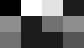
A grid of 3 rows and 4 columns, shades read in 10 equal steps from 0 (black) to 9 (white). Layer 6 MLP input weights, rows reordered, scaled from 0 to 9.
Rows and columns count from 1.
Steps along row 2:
down up up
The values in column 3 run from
1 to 8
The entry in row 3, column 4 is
3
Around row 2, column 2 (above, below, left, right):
9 1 5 4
